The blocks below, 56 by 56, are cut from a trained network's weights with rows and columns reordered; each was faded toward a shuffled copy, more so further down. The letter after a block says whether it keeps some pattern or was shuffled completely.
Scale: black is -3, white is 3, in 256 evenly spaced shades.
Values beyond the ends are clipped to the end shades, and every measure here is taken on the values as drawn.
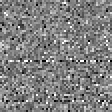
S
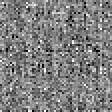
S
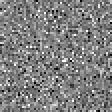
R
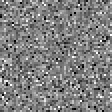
R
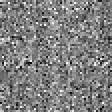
S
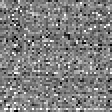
S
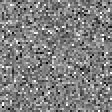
R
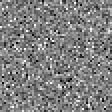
R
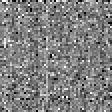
S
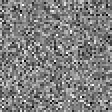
S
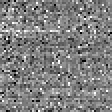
S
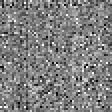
S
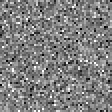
R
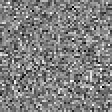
S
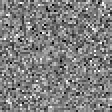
R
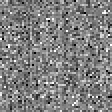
S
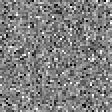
R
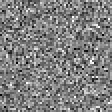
S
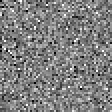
R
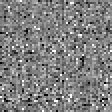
S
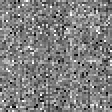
S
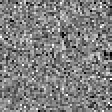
S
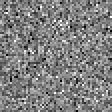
R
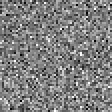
S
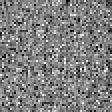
S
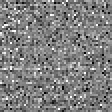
S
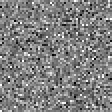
R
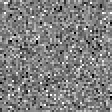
R
